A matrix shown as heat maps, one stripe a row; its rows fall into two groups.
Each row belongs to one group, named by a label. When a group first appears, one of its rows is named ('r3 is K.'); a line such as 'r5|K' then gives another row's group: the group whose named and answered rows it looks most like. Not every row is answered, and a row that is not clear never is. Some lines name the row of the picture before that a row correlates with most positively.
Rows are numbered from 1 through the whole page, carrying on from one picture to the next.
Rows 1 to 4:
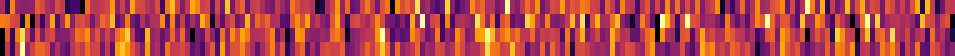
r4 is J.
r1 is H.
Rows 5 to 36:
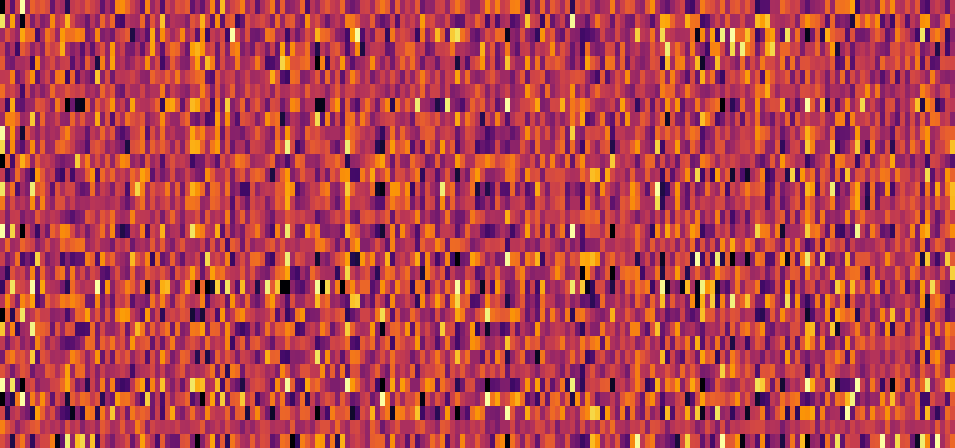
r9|H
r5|J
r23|H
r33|J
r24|J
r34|H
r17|H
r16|J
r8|H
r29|H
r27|J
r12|H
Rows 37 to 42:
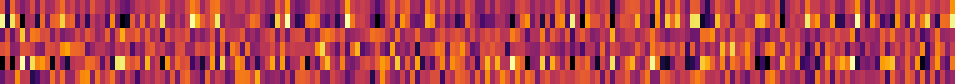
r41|J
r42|J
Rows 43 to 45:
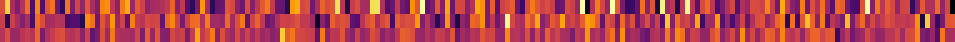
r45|H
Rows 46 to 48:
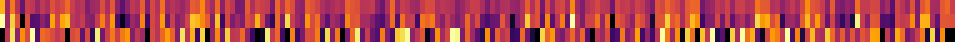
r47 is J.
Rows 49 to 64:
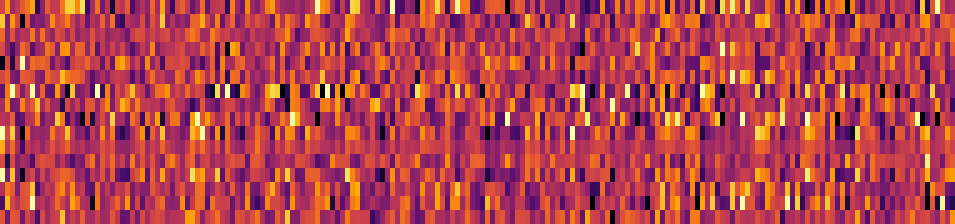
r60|H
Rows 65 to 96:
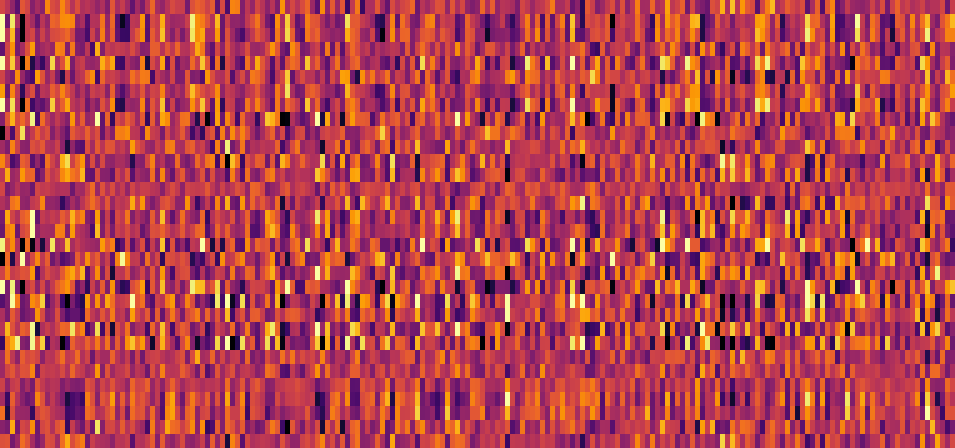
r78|H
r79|H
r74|J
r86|H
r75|H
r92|H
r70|H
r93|H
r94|H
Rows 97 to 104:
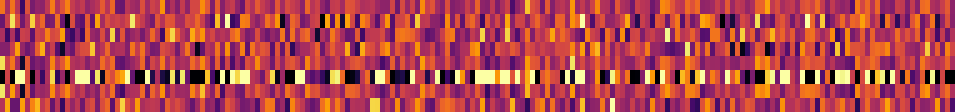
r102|J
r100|H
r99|H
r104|J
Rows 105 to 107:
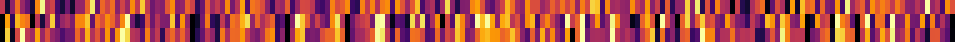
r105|H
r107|J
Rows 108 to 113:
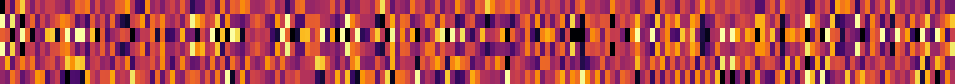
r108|J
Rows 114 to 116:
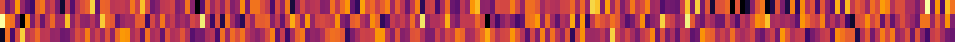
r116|J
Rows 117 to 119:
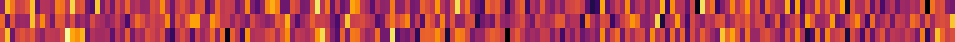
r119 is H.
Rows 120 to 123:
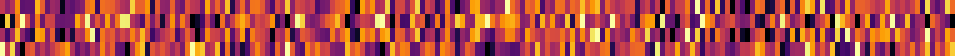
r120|H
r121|J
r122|H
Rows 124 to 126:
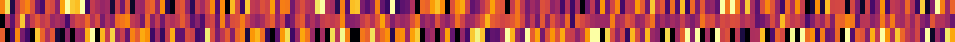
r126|H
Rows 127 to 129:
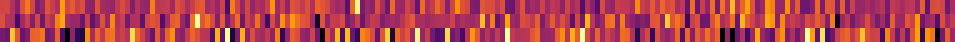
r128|H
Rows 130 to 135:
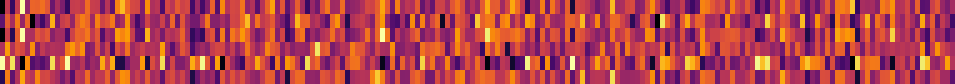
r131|J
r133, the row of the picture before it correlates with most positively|127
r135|J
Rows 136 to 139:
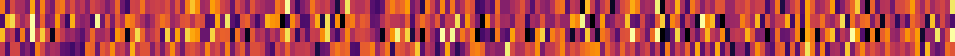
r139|H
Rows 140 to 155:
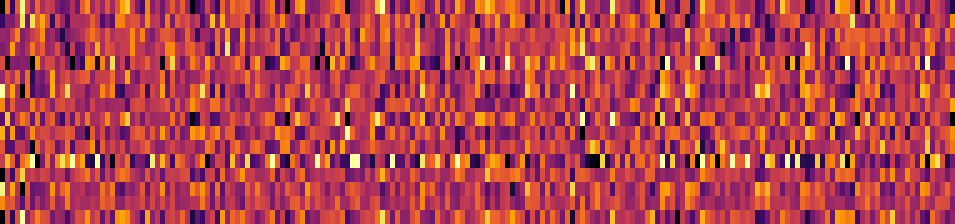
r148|J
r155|J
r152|J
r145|J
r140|J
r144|H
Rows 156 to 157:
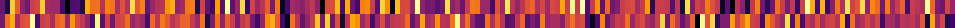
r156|H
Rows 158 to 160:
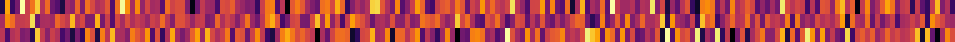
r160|H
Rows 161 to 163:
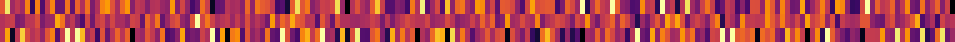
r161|J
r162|H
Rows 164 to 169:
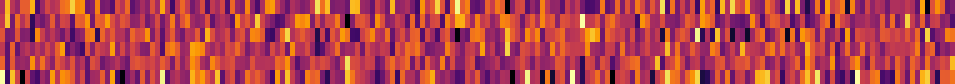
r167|H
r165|J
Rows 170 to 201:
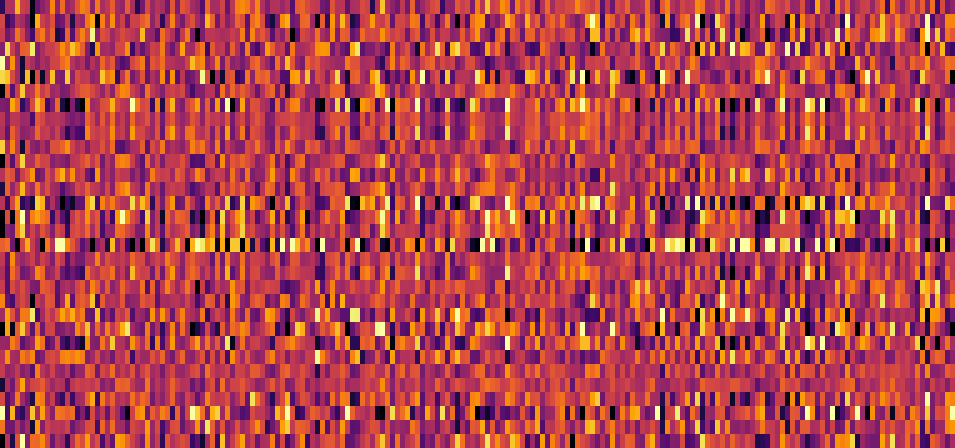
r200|H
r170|J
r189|H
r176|J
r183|J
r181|J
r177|H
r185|J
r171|H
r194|H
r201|J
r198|H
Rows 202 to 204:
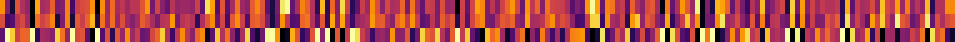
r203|H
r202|H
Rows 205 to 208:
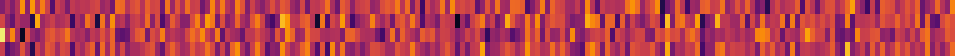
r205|J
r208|H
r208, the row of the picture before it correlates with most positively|203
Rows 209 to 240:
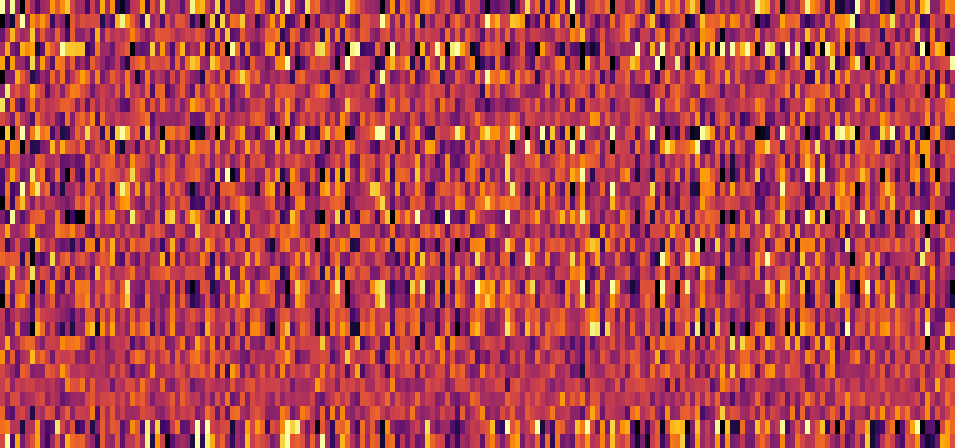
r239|H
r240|H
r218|J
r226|H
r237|H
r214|J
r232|H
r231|H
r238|H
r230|J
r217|H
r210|J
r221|H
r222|J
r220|H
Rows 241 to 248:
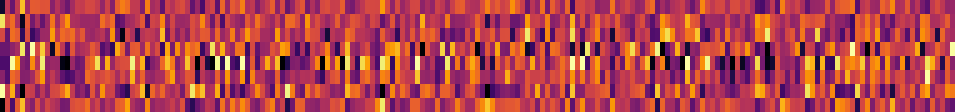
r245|H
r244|J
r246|H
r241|J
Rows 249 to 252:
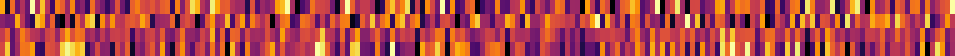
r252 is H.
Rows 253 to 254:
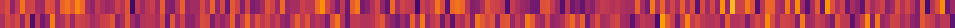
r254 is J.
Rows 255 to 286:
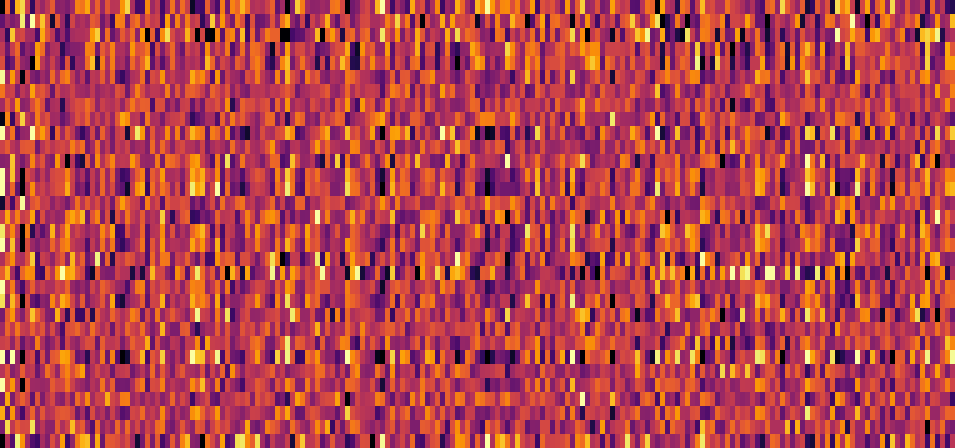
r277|H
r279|H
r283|J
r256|J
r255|J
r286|J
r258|H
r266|H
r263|J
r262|H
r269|J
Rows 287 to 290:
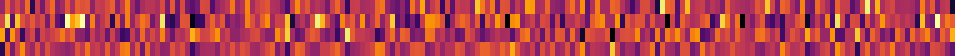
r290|J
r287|J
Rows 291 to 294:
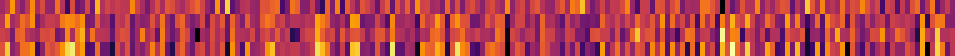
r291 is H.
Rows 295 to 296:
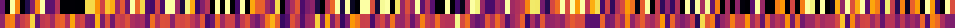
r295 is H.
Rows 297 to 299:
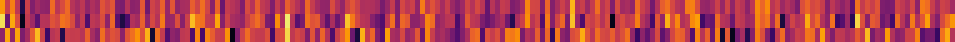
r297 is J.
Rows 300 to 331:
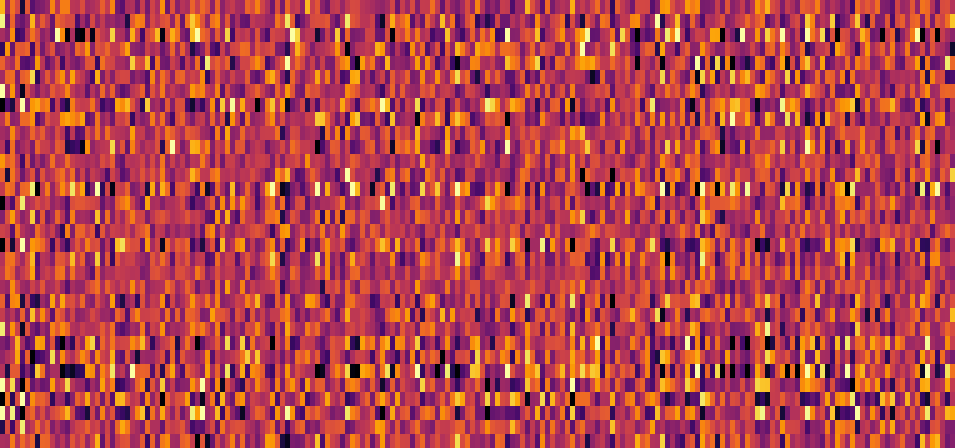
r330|J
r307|J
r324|H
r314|J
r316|H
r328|J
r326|H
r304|H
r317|J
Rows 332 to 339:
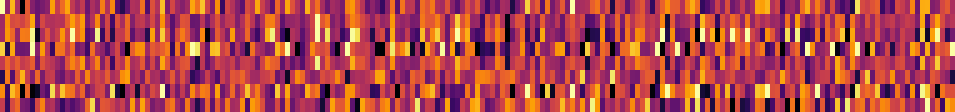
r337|J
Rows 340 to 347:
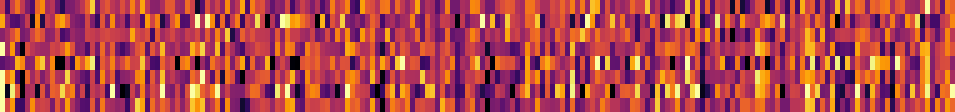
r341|H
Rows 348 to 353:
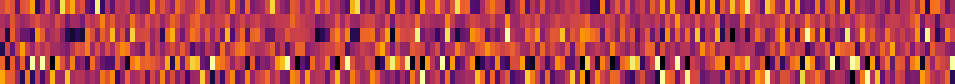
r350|H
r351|J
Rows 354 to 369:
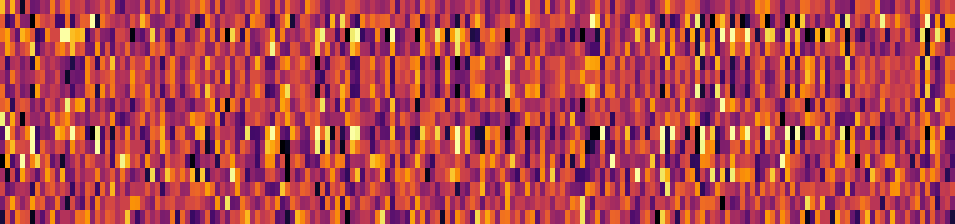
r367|H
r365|J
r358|H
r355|H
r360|H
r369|J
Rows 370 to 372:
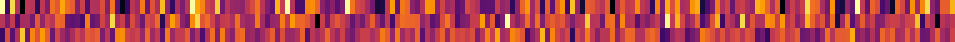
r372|J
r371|H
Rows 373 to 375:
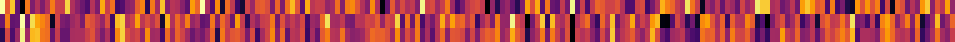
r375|J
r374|J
